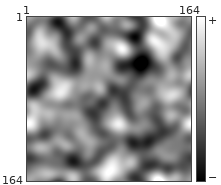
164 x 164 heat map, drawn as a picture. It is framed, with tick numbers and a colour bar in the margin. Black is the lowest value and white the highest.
Mirror symmetry: none. Histogram: bell-shaped. Lone odd cells: none. Average level on the scale: 50%. Grain: smooth.
